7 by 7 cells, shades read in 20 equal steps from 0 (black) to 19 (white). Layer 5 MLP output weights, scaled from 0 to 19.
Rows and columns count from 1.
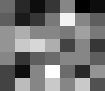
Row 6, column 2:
1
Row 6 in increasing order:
1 3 5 8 10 11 19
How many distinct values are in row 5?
4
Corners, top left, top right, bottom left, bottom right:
8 1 5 6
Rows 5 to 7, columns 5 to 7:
10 10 7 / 8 3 11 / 10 15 6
